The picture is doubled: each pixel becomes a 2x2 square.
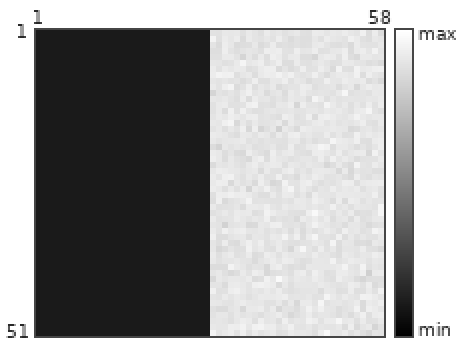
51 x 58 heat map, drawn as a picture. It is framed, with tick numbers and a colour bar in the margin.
It is made of 1 by 2 panels. Panel 1,1: very low, flat. Panel 1,2: very high, fine-grained, faint in contrast.
